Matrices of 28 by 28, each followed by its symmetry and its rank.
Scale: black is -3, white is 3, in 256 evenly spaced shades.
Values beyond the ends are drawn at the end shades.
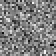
antisymmetric, full rank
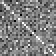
symmetric, full rank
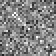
symmetric, full rank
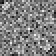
symmetric, full rank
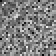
symmetric, full rank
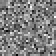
antisymmetric, full rank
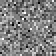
antisymmetric, full rank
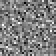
antisymmetric, full rank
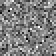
antisymmetric, full rank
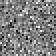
antisymmetric, full rank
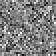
antisymmetric, full rank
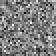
antisymmetric, full rank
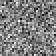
antisymmetric, full rank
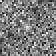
symmetric, full rank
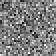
symmetric, full rank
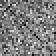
symmetric, full rank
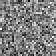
antisymmetric, full rank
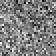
antisymmetric, full rank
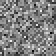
symmetric, full rank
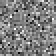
antisymmetric, full rank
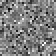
symmetric, full rank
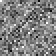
symmetric, full rank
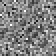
symmetric, full rank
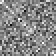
symmetric, full rank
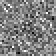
symmetric, full rank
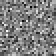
antisymmetric, full rank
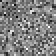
symmetric, full rank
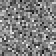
antisymmetric, full rank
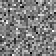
antisymmetric, full rank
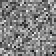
symmetric, full rank
